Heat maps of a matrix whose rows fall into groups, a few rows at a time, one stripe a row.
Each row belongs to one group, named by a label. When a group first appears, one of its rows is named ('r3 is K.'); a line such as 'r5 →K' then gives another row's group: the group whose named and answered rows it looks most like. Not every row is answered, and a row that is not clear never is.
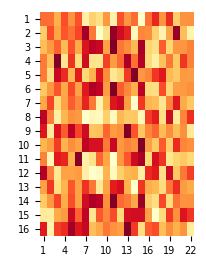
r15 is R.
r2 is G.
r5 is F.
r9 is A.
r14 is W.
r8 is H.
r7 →G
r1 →H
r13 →G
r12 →H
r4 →R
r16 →A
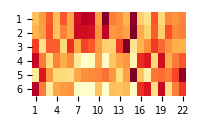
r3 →F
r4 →H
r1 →W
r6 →H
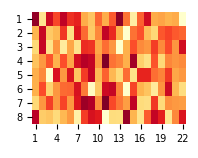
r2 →G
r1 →A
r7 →W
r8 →F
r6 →G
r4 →W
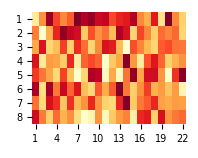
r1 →W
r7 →F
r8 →H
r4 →F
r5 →F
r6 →A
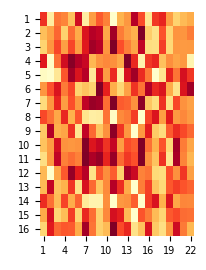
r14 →H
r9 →G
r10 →W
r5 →R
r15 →G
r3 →W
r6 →F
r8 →H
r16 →G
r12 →R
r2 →W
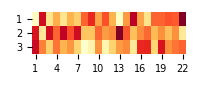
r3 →H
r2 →A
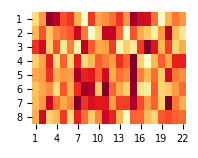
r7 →W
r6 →W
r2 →G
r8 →G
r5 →W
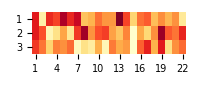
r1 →A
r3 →H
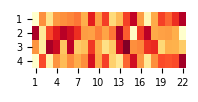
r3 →F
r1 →R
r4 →R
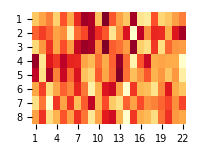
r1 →W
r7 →R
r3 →W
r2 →F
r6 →G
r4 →A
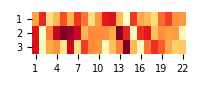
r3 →F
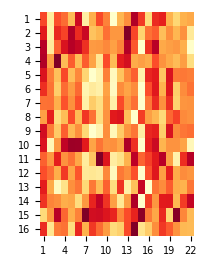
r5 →H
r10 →A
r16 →F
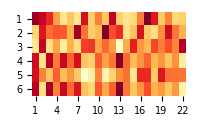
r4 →A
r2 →G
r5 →H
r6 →A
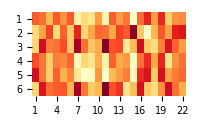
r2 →R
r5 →H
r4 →H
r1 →H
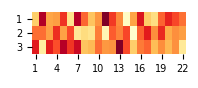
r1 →G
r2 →H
